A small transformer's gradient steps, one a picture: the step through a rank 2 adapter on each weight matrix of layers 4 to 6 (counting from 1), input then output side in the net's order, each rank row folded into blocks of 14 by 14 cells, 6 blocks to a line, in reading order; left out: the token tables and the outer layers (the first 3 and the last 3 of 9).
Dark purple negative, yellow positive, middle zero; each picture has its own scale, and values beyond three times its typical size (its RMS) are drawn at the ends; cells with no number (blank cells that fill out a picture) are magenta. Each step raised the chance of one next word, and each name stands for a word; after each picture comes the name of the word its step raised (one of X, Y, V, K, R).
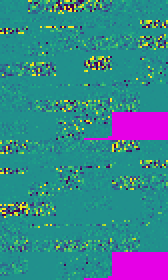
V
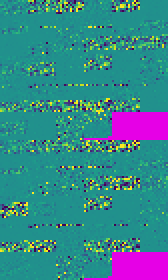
V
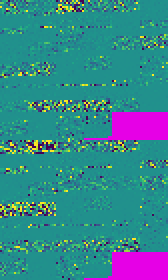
V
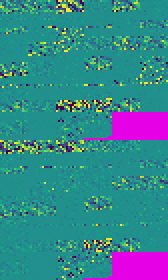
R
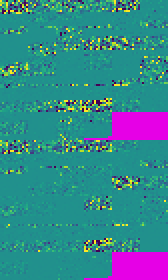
R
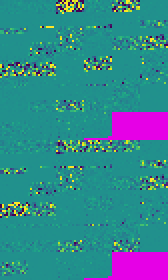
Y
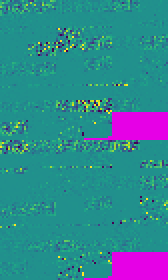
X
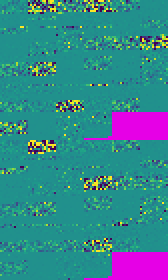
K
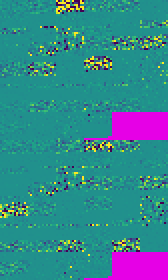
Y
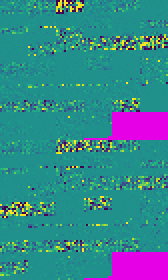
Y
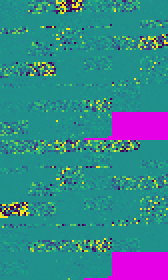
Y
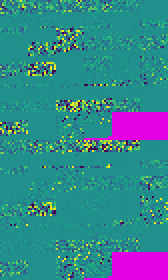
X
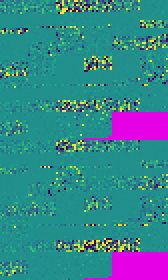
K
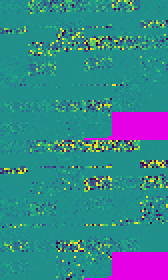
X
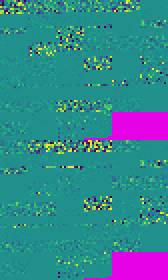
X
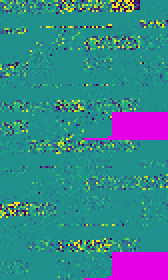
V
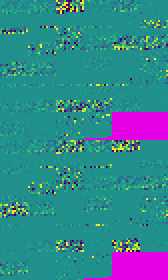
Y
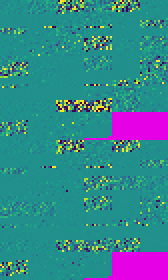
R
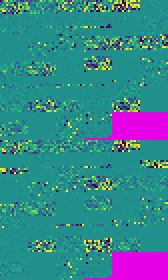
K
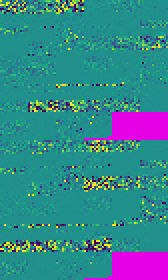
K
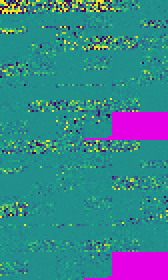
V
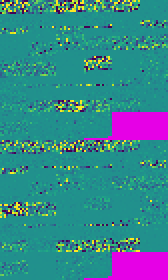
V
